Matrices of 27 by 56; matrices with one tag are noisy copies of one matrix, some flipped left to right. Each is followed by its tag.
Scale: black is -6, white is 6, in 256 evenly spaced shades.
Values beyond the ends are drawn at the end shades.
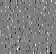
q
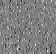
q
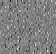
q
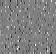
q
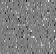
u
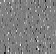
q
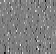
q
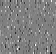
q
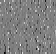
q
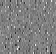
q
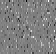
u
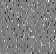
u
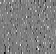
q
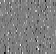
q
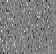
u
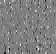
q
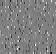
q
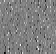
q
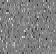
u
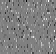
u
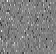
u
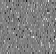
u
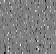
q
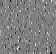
q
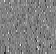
q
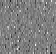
q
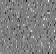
u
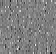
q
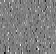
q
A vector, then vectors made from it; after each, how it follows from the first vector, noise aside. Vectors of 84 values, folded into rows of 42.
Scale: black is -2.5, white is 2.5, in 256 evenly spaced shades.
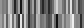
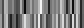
wrapped around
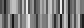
wrapped around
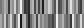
sign-scrambled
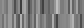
shrunk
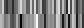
wrapped around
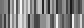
sign-scrambled
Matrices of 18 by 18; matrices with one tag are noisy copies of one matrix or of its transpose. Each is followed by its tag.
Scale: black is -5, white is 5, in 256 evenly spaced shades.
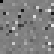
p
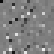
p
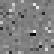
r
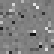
r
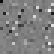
p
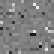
r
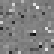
r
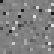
p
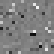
r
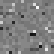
r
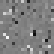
r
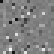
p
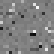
r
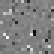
r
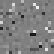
r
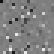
p
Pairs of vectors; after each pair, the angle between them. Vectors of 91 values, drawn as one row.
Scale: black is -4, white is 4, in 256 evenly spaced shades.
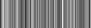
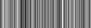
nearly parallel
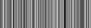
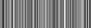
nearly opposite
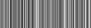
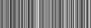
nearly parallel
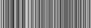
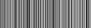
partly opposed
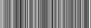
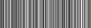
orthogonal
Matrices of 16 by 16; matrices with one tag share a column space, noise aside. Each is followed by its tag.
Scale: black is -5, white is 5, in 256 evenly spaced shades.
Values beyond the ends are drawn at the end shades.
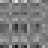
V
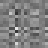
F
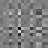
F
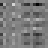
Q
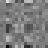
V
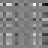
Q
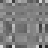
V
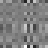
V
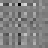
Q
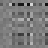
Q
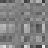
V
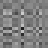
F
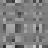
V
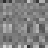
V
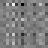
Q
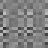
F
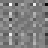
Q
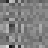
V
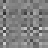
F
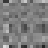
V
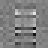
F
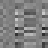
F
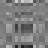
V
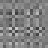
F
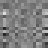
F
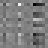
Q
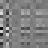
F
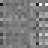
Q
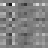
Q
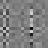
F
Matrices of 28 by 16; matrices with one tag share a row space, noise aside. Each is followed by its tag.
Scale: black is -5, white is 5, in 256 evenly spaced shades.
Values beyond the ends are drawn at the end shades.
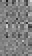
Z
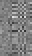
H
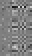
H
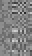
H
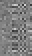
H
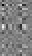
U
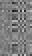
H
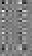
U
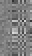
H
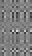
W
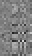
H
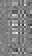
H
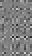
W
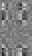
U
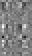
U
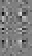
U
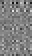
W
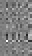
Z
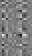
U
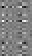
U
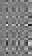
Z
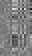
H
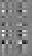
U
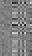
H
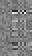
H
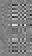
H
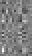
U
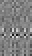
W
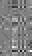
H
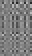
W
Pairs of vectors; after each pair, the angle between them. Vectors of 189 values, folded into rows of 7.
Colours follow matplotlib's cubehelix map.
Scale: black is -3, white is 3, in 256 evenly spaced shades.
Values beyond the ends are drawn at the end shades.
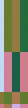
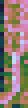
nearly opposite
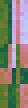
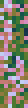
partly opposed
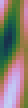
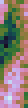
nearly parallel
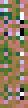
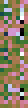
nearly parallel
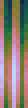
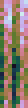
nearly opposite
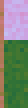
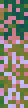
partly opposed
